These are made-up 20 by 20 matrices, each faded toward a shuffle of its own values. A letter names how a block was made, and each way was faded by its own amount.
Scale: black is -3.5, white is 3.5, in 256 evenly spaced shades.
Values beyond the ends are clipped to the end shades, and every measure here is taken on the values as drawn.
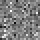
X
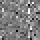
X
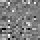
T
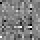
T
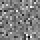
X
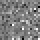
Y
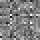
T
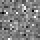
Y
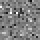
Y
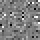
Y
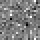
Y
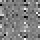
T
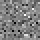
Y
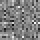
T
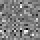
T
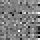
T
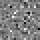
Y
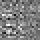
T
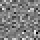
Y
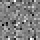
Y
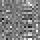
T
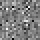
T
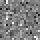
X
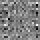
T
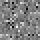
Y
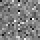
X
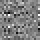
T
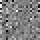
T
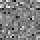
Y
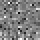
Y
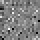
Y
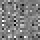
T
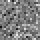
X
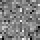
Y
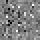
Y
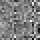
T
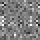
T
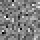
X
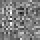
T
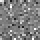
Y
